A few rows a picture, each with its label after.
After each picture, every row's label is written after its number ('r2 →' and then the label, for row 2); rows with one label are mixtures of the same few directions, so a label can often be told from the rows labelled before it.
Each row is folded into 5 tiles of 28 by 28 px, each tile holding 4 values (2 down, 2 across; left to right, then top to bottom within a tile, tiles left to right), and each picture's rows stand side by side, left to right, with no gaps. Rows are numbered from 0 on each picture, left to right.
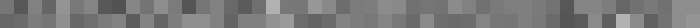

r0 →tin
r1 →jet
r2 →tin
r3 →tin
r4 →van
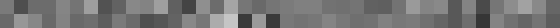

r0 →tin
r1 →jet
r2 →jet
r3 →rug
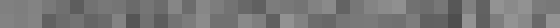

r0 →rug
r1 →tin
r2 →tin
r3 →rug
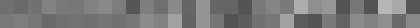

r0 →jet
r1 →rug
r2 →tin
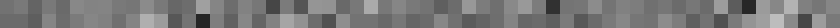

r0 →rug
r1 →van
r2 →tin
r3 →jet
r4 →tin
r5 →jet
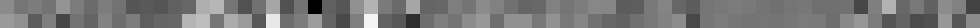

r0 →van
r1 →rug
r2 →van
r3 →rug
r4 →rug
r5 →rug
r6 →jet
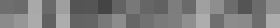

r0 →rug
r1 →rug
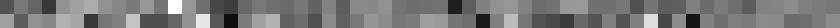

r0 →jet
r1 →van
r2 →rug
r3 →van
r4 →jet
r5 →jet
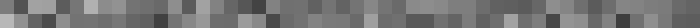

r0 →tin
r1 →tin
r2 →van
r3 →jet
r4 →van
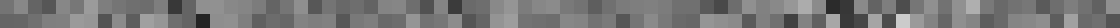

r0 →jet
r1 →van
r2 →tin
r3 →van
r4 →van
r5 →jet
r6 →van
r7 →van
